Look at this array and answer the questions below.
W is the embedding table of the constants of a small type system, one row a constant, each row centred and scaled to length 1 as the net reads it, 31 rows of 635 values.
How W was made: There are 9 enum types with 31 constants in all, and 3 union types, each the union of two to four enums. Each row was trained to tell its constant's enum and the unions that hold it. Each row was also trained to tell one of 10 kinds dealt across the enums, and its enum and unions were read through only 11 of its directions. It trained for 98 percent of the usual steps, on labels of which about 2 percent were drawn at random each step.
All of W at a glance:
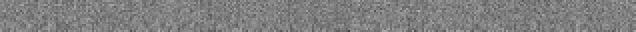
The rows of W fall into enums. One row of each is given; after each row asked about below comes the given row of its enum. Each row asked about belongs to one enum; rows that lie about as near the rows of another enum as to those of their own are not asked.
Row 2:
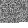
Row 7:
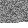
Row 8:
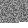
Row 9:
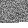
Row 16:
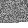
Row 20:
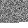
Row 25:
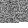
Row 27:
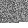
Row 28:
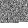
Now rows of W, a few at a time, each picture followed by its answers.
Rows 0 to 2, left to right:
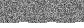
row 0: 8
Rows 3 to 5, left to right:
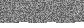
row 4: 28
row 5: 16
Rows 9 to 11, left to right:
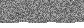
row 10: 9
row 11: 20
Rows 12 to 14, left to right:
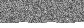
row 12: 27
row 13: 8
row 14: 16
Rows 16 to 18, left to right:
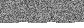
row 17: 20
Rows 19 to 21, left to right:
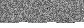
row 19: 20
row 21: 25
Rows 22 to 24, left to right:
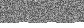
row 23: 7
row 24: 7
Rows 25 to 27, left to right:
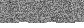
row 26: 7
